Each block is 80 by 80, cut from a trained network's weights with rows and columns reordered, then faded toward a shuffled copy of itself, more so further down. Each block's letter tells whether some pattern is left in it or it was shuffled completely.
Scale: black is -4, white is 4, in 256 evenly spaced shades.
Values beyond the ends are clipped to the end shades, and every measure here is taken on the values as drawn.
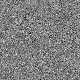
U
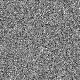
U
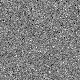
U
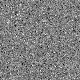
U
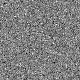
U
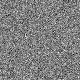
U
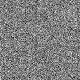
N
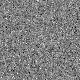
U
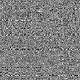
N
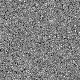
U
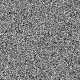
U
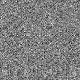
N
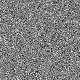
U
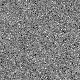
U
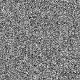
N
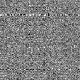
N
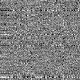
N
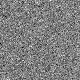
U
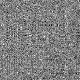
N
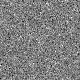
U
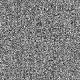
N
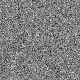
U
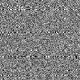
N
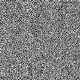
N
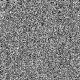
N
